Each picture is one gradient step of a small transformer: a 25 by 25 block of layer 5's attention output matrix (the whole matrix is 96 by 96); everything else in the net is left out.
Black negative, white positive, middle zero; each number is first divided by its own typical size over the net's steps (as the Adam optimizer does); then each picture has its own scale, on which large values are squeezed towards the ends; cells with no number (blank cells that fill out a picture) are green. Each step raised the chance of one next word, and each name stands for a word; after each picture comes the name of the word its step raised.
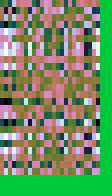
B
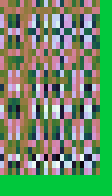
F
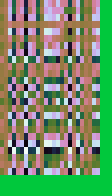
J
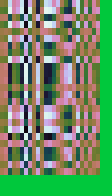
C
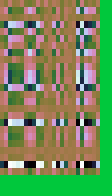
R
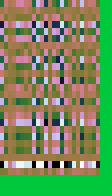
R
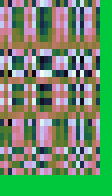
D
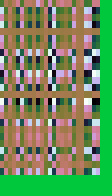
D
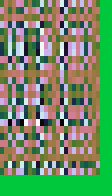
B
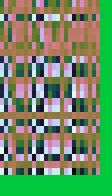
F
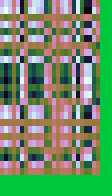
C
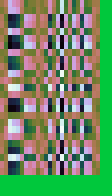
F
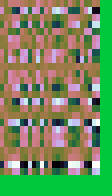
R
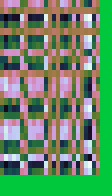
F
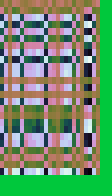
J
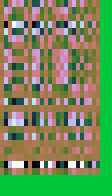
R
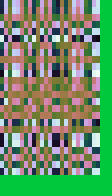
J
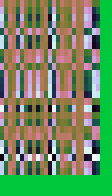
F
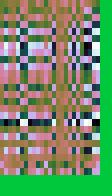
B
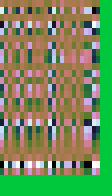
R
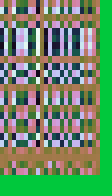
B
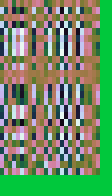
B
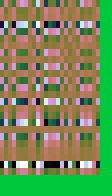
R
